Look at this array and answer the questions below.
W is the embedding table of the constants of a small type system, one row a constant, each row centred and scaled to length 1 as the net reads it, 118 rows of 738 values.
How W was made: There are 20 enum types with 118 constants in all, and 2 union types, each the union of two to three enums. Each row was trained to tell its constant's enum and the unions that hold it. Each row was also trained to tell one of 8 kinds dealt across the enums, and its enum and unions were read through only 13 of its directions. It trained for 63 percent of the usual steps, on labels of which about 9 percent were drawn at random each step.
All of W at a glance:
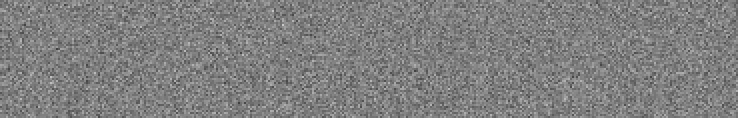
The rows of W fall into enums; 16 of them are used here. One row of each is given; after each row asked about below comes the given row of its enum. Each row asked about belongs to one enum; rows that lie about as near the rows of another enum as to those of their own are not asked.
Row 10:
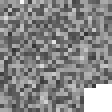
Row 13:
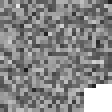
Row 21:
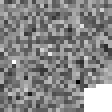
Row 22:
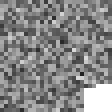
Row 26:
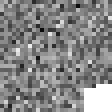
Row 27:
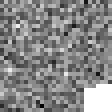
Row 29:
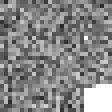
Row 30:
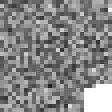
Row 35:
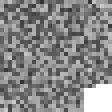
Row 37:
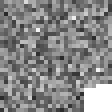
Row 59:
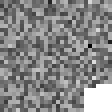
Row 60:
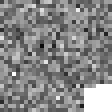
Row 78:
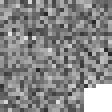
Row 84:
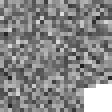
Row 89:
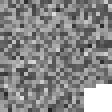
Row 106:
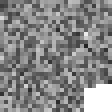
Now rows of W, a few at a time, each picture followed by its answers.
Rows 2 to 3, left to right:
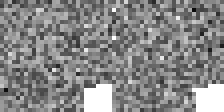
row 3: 26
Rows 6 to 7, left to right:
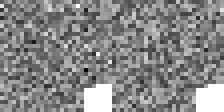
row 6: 30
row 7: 30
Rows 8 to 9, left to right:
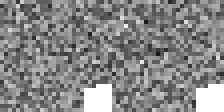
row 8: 35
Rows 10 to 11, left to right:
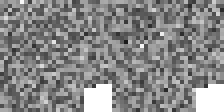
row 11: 84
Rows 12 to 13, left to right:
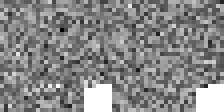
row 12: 106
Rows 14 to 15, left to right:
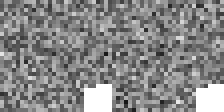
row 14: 35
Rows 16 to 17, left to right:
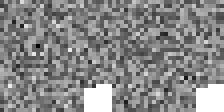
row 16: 37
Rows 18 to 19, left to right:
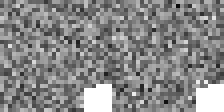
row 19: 13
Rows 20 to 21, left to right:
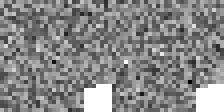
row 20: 78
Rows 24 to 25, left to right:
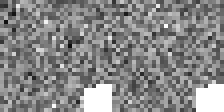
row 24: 21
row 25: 89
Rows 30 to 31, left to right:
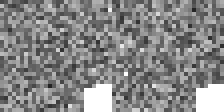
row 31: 106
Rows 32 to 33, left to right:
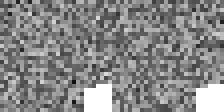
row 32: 89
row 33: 37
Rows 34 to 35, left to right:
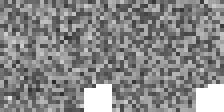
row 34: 78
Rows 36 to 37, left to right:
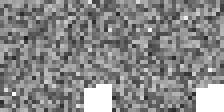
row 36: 10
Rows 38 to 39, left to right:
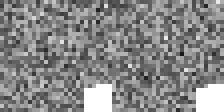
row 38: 27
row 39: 30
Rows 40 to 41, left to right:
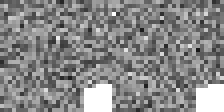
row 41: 60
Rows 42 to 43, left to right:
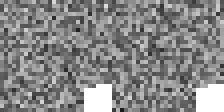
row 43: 37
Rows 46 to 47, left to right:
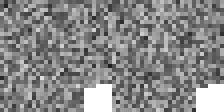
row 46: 21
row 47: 106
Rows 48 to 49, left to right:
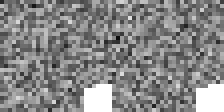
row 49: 89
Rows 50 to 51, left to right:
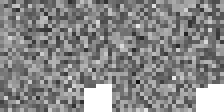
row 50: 78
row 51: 106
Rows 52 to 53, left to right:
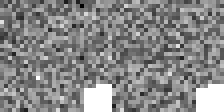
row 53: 21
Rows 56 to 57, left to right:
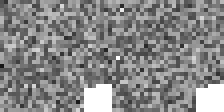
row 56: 106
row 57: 10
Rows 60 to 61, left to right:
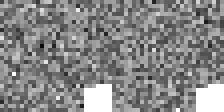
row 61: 13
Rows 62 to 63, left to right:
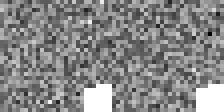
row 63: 21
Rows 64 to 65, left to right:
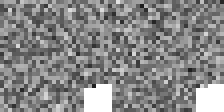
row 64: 35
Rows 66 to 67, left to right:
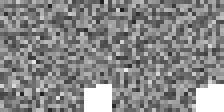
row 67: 21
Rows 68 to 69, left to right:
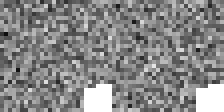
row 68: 59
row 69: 10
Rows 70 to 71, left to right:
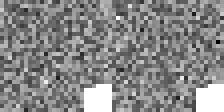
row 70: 30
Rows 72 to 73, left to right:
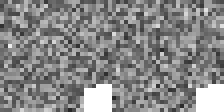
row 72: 22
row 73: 22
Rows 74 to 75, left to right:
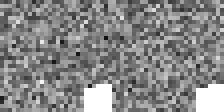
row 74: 22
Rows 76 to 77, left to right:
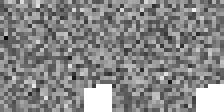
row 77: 10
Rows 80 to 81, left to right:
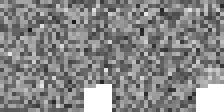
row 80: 60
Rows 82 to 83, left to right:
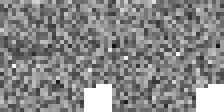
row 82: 35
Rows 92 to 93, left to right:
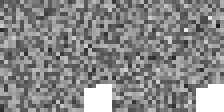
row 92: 59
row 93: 29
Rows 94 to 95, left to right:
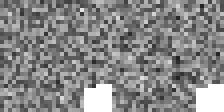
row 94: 59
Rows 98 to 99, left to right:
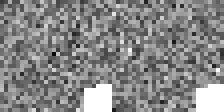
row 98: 59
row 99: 22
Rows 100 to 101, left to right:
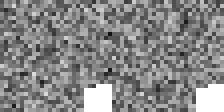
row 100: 22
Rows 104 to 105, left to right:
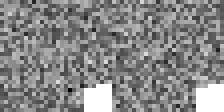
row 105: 89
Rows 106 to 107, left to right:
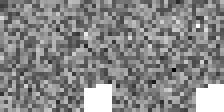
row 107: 27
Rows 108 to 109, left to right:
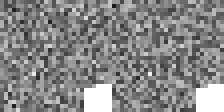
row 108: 30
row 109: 37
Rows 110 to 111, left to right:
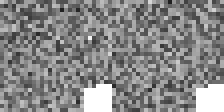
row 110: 35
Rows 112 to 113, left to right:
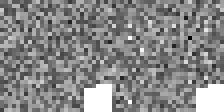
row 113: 27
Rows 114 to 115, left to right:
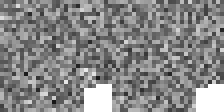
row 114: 13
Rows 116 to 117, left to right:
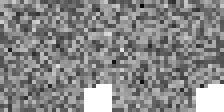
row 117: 59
